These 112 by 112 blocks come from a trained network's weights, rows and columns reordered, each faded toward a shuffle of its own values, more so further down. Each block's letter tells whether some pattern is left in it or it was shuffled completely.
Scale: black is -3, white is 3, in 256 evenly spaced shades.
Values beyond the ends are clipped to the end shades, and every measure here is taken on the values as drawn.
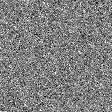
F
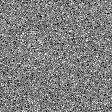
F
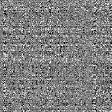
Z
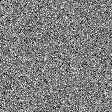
F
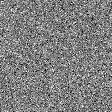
F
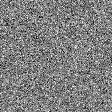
F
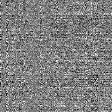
Z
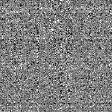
Z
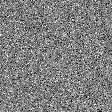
F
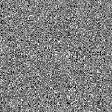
Z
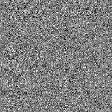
Z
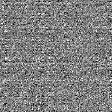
Z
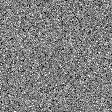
F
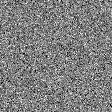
F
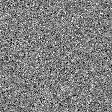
F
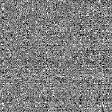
Z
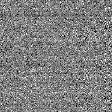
Z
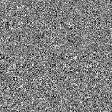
Z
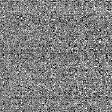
Z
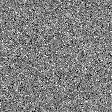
F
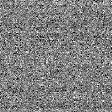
Z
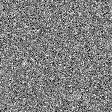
F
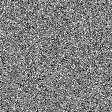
F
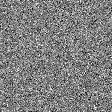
F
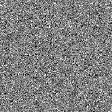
Z
